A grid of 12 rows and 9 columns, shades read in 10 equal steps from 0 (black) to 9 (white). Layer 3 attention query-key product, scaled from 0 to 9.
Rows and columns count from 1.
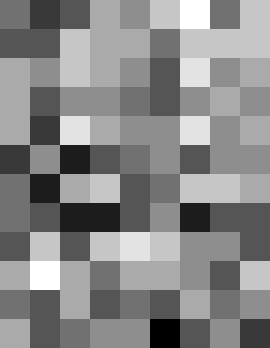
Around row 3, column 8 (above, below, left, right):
7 6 8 6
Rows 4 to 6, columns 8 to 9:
6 5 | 5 6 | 5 5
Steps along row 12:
down up up same down up up down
